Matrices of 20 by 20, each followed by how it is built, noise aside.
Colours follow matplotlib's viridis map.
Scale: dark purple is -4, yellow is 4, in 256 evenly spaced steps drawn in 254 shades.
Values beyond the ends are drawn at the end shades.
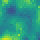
smooth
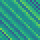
Toeplitz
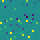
sparse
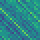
Toeplitz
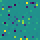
sparse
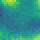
smooth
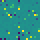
sparse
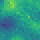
smooth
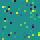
sparse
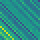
Toeplitz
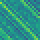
Toeplitz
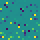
sparse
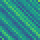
Toeplitz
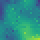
smooth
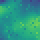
smooth
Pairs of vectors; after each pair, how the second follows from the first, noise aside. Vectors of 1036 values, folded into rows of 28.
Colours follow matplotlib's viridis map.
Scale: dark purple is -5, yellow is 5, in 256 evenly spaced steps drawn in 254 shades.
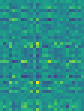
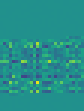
partly zeroed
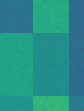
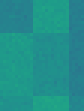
shrunk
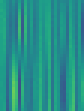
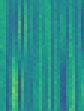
copied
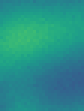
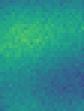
copied
